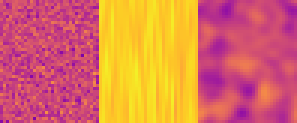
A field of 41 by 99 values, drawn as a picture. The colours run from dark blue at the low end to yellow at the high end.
The table splits into one row of 3 panels. Panel 1,1: middling, fine-grained. Panel 1,2: very high, streaked downward, faint in contrast. Panel 1,3: middling, blotchy.
